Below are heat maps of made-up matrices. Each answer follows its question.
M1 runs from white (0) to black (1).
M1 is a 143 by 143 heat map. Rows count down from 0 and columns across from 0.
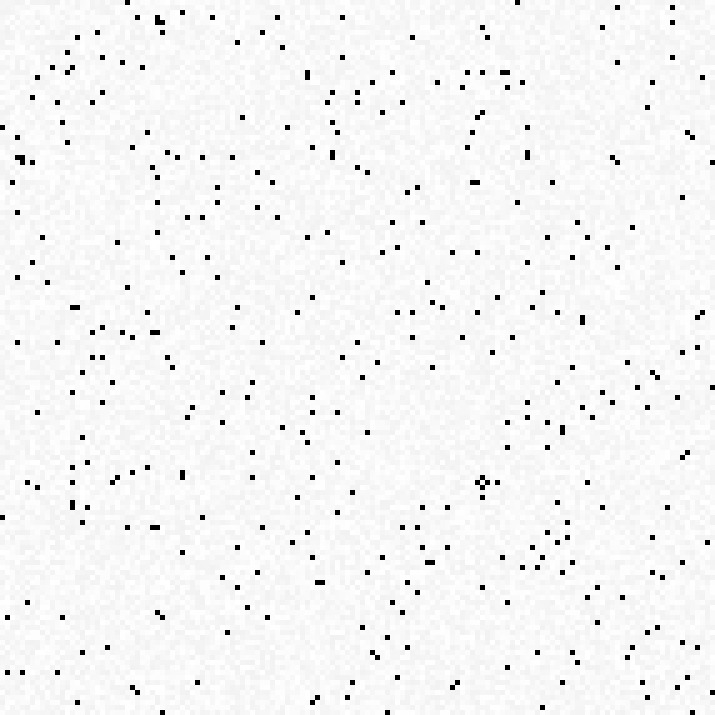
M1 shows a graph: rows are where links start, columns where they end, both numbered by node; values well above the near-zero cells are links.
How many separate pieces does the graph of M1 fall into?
5
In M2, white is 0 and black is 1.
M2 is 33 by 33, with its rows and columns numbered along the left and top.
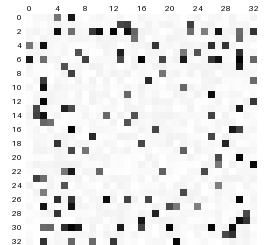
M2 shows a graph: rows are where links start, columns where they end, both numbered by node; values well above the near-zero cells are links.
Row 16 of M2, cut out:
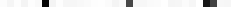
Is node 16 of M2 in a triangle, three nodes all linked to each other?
yes
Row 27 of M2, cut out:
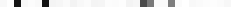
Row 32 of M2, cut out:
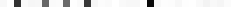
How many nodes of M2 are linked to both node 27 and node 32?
3
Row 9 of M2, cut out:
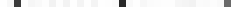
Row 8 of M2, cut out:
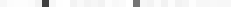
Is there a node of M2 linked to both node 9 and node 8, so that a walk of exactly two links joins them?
no
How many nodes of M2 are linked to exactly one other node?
0
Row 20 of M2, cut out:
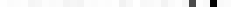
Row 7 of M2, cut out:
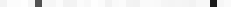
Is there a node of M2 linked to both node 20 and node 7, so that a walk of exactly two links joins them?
yes
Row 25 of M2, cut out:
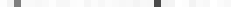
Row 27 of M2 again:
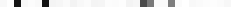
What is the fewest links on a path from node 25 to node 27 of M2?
2
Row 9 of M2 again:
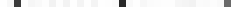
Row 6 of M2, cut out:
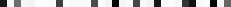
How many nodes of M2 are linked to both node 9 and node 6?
2
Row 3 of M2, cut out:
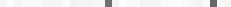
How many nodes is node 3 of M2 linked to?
2
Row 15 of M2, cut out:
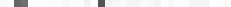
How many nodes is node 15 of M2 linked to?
3
